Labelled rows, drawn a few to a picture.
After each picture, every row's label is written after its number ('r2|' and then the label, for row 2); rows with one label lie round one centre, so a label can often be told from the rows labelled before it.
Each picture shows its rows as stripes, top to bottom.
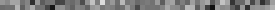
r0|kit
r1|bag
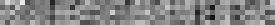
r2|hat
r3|bag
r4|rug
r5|bag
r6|rug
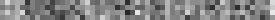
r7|hat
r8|bag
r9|hat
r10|kit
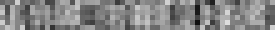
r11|bag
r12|rug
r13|rug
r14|rug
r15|rug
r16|hat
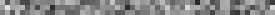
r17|rug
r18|hat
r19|bag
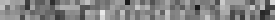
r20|hat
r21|rug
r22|kit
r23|kit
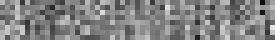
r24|kit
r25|bag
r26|kit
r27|bag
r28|rug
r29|hat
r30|hat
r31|rug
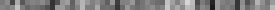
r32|bag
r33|bag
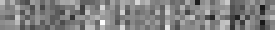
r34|rug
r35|kit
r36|kit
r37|bag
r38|kit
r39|kit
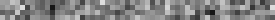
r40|kit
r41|hat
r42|bag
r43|rug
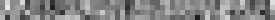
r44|hat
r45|hat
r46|kit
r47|rug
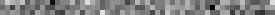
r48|hat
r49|bag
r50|kit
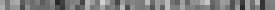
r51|kit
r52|kit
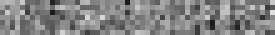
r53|hat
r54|rug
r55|hat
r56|kit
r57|bag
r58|bag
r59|rug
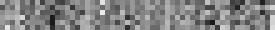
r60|kit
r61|bag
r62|kit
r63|hat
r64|bag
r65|hat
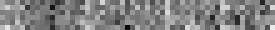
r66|kit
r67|hat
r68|kit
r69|bag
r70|bag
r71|hat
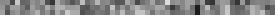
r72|bag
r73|rug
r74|rug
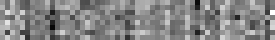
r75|rug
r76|rug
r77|hat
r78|bag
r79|hat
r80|hat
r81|rug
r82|hat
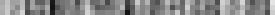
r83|hat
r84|hat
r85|hat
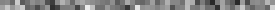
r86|bag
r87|hat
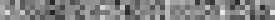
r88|bag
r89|kit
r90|hat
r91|kit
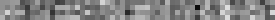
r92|kit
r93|rug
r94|hat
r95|rug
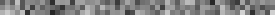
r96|bag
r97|kit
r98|hat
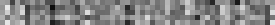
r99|bag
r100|hat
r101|hat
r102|rug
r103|hat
